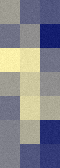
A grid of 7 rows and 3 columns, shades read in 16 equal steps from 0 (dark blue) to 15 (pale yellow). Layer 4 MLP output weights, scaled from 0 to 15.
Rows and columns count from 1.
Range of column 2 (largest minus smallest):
10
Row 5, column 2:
13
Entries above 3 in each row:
3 2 3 3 3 2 2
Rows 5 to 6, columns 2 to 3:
13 10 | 10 1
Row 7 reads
7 4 2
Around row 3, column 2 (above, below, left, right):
8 12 15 6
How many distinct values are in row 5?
3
